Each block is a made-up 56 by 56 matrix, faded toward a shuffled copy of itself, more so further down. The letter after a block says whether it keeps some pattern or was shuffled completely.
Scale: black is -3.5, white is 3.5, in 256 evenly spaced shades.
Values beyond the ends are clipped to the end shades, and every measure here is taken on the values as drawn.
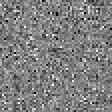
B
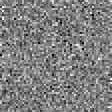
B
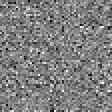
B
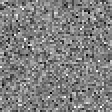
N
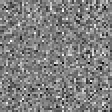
B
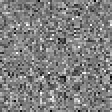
B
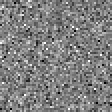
N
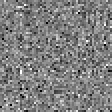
B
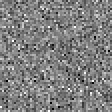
B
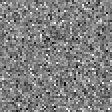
N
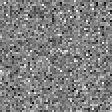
N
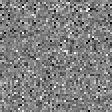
B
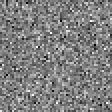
N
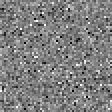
N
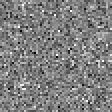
B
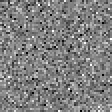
N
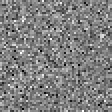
N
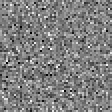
N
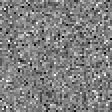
N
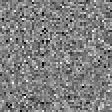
B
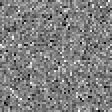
N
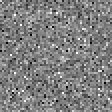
N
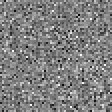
B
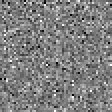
B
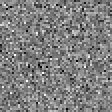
N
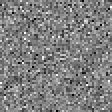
N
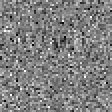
B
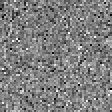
N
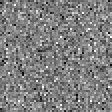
B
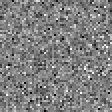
N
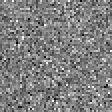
N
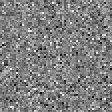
B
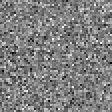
N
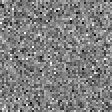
N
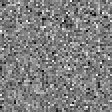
B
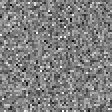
N
